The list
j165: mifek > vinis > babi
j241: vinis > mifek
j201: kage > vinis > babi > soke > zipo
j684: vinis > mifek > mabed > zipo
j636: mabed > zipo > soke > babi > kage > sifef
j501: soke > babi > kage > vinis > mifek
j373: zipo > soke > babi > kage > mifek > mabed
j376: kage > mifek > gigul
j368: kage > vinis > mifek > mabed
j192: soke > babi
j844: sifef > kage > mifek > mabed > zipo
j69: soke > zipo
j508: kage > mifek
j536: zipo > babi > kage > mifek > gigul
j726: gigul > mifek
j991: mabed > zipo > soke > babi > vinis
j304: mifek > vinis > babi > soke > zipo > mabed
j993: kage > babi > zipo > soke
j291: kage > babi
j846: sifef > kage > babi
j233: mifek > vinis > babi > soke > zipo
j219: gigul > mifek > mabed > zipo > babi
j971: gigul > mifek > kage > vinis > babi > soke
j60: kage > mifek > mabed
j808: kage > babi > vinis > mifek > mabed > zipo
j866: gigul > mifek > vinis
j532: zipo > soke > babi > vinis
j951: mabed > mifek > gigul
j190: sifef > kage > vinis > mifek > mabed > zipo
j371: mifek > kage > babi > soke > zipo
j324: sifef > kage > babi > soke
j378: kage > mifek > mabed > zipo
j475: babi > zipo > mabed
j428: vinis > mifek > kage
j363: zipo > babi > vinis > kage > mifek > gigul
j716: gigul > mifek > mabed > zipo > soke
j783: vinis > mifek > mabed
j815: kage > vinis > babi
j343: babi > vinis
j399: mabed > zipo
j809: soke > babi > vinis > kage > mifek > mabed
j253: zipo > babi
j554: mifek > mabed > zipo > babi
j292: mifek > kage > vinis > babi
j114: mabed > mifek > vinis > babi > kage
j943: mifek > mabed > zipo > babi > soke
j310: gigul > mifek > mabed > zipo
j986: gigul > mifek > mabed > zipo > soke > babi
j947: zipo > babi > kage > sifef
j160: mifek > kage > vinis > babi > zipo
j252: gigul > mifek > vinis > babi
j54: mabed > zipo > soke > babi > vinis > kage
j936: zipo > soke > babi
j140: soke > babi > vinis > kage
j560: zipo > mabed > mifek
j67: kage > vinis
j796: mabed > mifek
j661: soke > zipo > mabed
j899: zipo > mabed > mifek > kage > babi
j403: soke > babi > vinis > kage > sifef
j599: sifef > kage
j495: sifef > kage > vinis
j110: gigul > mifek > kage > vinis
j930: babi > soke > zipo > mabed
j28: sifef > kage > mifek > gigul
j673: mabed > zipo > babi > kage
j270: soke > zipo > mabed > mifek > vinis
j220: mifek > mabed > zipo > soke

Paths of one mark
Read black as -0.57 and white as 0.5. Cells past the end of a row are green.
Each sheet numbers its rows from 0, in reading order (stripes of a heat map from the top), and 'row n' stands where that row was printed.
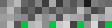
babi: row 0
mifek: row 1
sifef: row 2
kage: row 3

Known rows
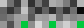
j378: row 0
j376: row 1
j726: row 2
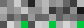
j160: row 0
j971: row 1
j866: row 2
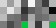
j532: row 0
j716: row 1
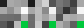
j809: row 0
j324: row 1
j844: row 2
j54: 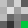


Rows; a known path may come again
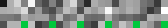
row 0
j501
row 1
j399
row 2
j371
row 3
j809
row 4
j165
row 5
j844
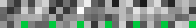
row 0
j378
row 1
j192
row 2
j368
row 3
j684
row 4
j324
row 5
j140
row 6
j971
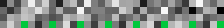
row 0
j508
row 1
j991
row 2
j846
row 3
j554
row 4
j943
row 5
j495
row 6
j726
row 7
j986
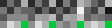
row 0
j110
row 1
j376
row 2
j60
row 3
j866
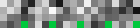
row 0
j532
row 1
j403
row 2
j292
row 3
j475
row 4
j951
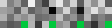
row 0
j673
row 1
j716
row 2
j253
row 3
j54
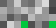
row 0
j160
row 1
j993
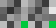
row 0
j796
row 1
j783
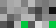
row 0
j373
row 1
j536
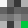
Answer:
j560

